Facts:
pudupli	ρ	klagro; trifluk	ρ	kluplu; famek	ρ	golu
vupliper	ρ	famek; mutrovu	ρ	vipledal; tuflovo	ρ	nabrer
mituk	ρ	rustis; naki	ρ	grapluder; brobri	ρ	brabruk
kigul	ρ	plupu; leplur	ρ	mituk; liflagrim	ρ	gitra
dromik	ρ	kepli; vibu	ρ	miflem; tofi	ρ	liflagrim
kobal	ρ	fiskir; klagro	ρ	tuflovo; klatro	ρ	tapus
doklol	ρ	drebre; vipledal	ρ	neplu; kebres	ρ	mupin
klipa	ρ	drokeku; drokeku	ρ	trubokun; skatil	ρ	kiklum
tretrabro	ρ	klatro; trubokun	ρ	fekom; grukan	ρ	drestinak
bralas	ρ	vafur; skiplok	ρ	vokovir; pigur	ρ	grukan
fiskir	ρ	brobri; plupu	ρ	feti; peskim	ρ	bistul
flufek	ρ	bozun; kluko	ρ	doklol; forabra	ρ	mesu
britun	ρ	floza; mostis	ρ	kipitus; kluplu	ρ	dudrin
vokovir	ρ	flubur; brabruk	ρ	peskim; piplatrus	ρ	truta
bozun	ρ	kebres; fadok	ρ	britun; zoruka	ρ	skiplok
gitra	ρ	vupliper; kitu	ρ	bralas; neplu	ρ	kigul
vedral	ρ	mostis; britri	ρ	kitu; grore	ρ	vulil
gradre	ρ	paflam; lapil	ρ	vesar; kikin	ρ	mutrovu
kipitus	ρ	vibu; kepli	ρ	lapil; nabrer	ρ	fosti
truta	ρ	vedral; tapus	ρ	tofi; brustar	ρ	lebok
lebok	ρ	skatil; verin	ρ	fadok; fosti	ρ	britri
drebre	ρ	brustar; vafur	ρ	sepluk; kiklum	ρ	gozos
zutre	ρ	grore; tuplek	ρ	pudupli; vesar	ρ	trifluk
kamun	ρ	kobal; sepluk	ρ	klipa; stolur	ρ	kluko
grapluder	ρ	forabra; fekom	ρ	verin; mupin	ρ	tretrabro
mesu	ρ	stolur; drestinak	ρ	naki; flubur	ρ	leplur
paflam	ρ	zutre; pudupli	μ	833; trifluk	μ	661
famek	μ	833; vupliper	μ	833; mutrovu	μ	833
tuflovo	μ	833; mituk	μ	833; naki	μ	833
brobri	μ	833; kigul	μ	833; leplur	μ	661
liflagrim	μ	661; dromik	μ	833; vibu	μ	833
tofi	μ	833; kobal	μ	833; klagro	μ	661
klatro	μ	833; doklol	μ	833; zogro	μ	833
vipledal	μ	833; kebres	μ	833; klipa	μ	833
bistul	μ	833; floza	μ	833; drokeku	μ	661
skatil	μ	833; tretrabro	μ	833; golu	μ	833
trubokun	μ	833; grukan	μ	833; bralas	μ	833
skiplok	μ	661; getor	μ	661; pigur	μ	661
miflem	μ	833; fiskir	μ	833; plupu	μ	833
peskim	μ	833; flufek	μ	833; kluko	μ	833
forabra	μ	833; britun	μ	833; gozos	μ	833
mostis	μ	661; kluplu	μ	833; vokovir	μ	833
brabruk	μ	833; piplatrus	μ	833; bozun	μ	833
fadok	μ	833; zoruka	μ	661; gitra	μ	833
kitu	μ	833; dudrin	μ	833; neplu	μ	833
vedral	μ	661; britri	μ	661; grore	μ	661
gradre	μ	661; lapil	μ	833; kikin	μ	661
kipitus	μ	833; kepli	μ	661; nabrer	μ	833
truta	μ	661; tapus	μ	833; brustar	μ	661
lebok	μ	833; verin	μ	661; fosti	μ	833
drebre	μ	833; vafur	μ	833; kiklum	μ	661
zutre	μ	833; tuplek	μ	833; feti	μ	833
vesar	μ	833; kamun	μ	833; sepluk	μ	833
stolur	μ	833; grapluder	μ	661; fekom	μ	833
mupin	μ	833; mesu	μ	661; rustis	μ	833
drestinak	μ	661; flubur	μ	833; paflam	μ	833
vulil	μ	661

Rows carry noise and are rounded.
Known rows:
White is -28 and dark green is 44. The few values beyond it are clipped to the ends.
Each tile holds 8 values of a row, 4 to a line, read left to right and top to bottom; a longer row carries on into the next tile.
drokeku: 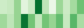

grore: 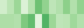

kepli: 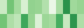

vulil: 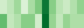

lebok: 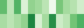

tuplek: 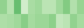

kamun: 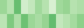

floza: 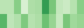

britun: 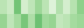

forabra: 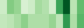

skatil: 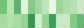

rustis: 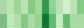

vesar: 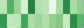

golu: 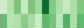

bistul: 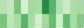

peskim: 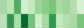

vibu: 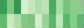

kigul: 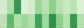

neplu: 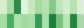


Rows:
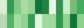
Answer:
liflagrim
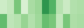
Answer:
feti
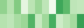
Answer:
doklol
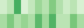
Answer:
plupu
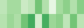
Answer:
zoruka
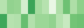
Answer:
kluplu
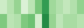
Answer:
getor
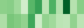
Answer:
klagro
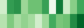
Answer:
gitra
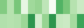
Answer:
drebre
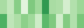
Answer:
gozos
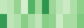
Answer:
dudrin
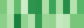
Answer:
kitu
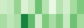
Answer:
verin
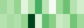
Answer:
brustar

